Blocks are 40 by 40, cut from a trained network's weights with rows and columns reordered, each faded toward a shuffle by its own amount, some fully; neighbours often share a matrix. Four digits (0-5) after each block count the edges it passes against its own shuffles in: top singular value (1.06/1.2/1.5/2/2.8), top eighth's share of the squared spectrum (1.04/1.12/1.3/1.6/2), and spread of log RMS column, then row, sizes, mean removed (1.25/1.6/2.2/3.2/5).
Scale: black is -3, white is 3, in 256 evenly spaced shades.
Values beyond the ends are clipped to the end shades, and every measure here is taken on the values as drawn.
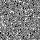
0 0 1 0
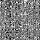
2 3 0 2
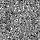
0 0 0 0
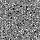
0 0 0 0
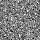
0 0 0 0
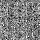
2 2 0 0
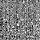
2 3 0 2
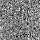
1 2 0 1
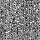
2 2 1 1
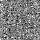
0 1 0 0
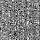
2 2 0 1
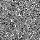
0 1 0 0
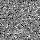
0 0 0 0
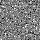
0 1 0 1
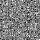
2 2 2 0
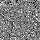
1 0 0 0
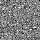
0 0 0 0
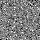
0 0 0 0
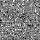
1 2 1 0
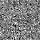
1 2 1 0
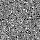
1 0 0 0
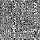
3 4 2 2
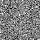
1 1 0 0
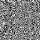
2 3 2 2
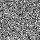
1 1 0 0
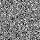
1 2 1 0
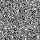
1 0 0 0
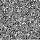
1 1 0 0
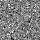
1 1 1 0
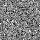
1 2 0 0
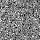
1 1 0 0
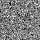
0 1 0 1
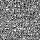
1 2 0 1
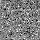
1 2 1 0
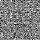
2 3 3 1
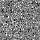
2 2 1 0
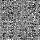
2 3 2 0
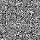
2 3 1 1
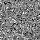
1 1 0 0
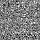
1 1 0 0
